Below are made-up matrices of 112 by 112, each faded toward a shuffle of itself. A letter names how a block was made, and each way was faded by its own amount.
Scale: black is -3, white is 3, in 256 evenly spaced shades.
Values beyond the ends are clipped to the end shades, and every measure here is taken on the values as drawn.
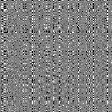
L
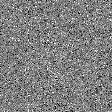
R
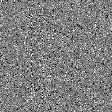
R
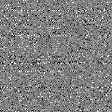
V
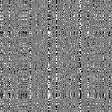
L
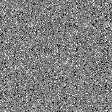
R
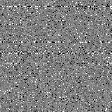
V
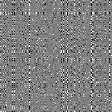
L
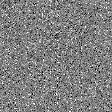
R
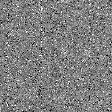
R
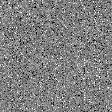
R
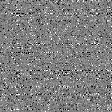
V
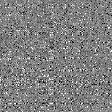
V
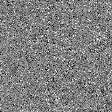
R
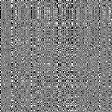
L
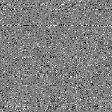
V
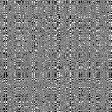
L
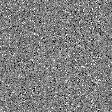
R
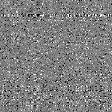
V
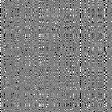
L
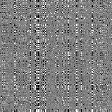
L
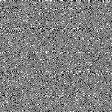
V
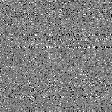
V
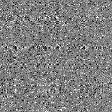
V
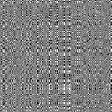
L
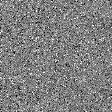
R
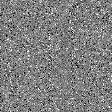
R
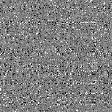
V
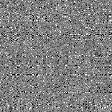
V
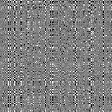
L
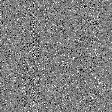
R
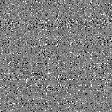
V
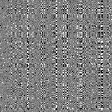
L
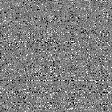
V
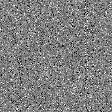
R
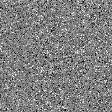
R
